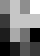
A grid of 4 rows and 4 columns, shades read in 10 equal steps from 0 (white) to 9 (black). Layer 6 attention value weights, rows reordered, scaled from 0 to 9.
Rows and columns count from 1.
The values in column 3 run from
2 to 6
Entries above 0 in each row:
3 4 4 4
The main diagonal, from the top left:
4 2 5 7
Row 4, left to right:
9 8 6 7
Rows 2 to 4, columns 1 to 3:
7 2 2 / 8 3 5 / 9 8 6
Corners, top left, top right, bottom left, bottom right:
4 0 9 7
